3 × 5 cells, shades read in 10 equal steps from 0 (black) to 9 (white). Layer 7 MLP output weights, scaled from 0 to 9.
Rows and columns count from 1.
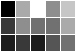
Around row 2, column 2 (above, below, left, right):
6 2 2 4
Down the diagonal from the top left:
0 5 1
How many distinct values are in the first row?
5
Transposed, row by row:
0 2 1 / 6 5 2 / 9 4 1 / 5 4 3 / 7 6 4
